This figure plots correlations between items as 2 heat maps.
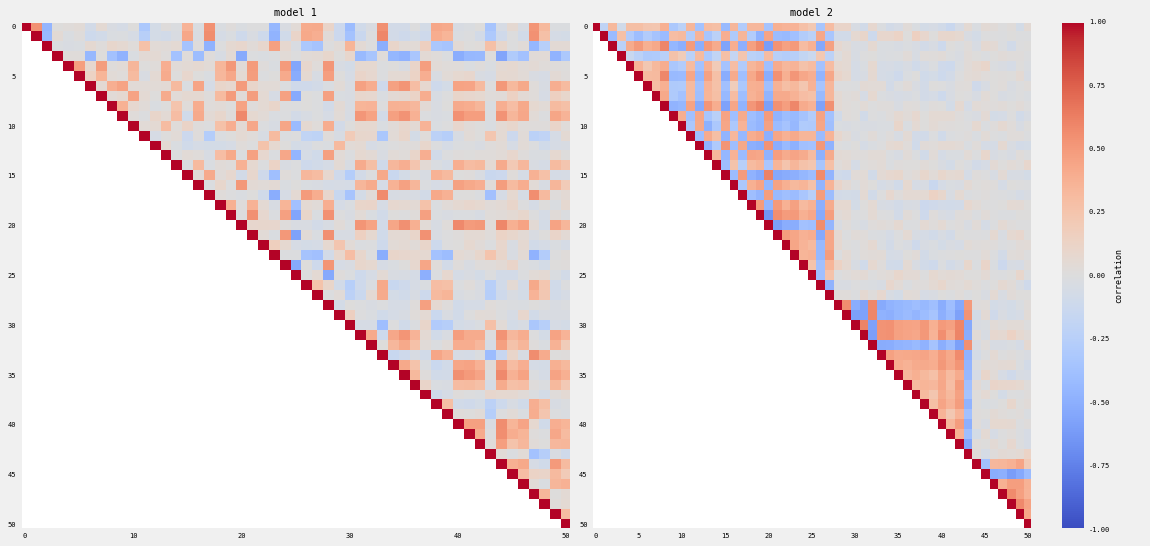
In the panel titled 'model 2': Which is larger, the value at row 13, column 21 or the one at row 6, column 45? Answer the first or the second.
the first
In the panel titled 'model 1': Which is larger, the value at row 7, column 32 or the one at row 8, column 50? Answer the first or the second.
the second
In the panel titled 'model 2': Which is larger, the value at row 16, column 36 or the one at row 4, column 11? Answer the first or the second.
the second
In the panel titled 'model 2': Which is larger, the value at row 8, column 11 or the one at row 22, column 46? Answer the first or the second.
the first
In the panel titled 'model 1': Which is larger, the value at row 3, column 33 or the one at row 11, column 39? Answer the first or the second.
the first
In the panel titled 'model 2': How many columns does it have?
51
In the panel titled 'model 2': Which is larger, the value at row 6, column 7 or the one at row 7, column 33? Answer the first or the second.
the first
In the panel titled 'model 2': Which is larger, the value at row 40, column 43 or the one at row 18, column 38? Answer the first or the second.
the second
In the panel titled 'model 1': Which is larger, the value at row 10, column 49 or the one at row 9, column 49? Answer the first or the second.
the second
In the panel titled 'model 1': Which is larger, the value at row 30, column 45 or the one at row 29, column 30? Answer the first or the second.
the second
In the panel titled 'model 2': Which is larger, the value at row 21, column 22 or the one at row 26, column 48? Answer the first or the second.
the first
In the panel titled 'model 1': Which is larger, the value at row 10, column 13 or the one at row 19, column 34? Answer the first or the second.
the first
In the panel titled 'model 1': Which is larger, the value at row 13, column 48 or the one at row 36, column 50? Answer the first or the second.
the second
